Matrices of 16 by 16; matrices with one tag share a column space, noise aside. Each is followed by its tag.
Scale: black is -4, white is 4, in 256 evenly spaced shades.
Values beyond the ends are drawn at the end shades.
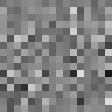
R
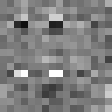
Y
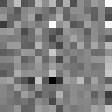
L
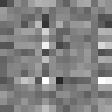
L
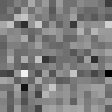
Y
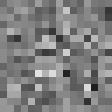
R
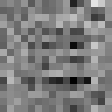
L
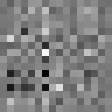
R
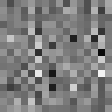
R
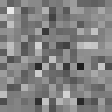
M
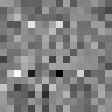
Y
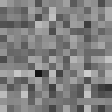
Y
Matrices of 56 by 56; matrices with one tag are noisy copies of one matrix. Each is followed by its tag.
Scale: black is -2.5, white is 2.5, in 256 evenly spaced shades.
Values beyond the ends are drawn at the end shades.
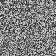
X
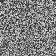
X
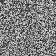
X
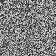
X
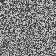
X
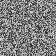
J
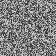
J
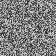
J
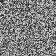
X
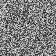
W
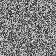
J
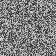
J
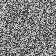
W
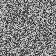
W
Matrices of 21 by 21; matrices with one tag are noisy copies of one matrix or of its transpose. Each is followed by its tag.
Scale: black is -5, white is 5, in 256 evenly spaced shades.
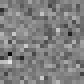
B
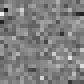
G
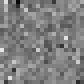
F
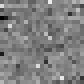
F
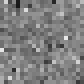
F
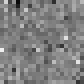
F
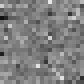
F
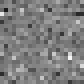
G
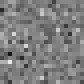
B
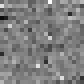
F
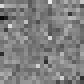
F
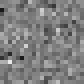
B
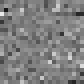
G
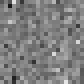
G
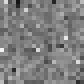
F
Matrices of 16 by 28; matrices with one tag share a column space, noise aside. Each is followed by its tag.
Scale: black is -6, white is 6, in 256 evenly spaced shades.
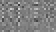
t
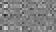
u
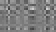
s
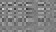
t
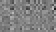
s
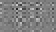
t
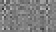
s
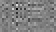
t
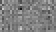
s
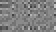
u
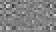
u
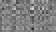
s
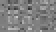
s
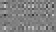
u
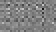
t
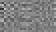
t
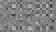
u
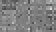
s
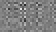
t
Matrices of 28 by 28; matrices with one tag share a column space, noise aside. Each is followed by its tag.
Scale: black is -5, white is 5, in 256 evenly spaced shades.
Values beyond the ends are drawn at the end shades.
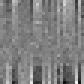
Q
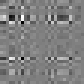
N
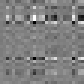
N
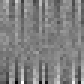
Q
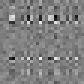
N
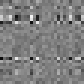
N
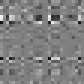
N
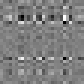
N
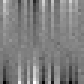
Q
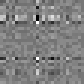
N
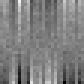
Q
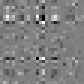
N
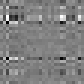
N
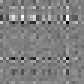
N
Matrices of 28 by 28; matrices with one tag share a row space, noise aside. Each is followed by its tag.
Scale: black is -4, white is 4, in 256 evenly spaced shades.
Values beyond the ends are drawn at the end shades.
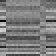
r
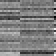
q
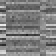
r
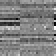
q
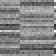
q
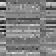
r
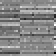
q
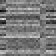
r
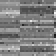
q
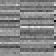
q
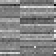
q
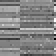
q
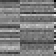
q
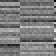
q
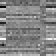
r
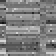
r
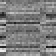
r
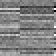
q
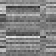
r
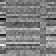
r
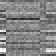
r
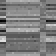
r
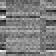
r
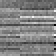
q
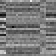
r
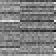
q
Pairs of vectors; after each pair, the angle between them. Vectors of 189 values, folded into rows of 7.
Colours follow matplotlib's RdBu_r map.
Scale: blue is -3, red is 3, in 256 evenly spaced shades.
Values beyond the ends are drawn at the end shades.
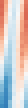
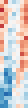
nearly parallel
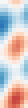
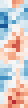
nearly parallel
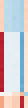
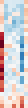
nearly parallel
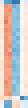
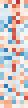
partly opposed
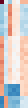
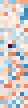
orthogonal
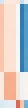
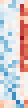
nearly opposite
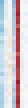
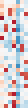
partly opposed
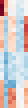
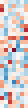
partly aligned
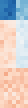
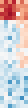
nearly opposite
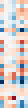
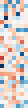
partly aligned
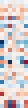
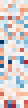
nearly parallel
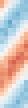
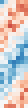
nearly opposite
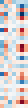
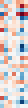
nearly opposite
